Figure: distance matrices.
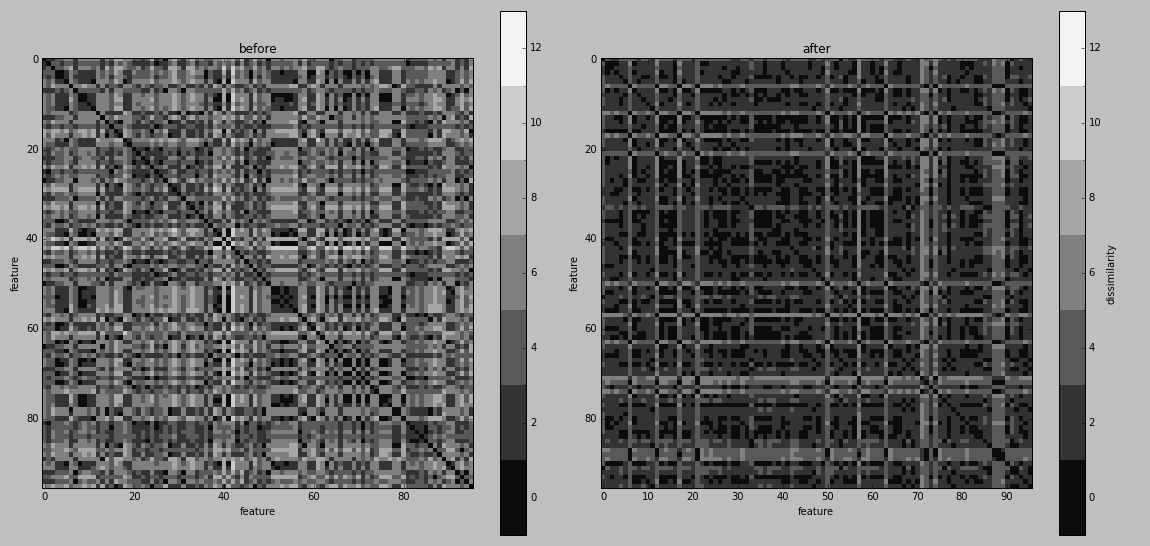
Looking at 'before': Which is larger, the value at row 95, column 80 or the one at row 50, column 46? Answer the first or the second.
the first
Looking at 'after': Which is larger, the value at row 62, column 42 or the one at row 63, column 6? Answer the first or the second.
the first
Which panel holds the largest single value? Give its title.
before
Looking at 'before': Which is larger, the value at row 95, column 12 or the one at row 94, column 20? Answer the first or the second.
the second
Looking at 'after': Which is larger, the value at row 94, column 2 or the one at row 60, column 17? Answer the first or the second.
the second
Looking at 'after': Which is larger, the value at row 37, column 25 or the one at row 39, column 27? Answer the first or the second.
the first
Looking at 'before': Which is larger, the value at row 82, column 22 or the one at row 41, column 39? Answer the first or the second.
the first
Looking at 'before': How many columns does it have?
96
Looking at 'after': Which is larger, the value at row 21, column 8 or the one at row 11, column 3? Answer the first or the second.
the first
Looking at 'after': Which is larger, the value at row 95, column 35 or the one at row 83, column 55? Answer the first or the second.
the first
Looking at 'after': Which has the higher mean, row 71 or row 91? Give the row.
71
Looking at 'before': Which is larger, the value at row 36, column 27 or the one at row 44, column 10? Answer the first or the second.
the second
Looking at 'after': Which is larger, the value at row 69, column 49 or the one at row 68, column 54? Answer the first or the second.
the first
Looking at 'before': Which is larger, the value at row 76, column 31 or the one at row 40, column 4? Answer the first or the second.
the second
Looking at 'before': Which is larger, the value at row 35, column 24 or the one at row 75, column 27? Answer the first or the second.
the second
